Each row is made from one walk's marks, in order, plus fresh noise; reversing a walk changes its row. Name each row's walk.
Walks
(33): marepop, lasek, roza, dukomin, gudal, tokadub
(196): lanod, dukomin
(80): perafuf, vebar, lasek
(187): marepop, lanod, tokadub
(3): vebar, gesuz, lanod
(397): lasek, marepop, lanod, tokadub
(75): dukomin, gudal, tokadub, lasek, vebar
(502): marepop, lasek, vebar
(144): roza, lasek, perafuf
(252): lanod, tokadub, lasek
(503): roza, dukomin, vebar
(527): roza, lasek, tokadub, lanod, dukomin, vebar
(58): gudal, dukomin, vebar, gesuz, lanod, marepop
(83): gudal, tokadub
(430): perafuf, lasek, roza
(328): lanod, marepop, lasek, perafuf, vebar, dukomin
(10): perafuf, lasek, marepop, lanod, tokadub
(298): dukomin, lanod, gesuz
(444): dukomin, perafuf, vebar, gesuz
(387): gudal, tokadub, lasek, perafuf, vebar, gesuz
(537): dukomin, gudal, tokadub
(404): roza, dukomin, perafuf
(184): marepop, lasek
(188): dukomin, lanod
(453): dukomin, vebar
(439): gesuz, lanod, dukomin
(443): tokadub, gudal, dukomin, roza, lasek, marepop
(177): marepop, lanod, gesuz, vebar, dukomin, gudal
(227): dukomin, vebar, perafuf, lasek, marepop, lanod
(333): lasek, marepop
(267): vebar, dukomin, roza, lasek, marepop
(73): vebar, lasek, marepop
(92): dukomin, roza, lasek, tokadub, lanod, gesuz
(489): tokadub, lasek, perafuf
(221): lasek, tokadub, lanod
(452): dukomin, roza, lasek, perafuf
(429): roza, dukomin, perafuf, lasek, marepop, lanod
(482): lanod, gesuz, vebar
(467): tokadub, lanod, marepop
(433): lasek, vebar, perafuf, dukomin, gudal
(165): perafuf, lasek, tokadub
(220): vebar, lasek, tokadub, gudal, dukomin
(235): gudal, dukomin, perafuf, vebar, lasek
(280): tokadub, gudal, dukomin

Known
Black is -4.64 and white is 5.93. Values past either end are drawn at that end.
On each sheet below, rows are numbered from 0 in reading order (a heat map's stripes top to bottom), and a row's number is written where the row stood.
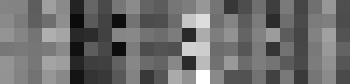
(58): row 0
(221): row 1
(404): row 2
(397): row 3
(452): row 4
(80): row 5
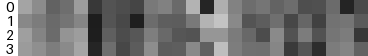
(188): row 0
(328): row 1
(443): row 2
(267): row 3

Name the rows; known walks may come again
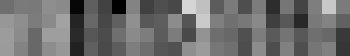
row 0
(333)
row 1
(267)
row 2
(537)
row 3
(443)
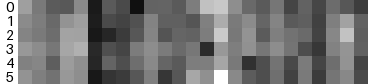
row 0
(252)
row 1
(527)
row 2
(144)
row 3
(503)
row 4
(58)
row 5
(80)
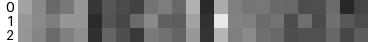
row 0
(188)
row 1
(444)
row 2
(298)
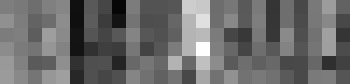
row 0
(397)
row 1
(221)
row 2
(387)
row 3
(10)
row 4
(196)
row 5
(92)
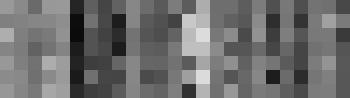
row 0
(75)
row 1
(502)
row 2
(489)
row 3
(328)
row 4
(429)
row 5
(220)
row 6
(452)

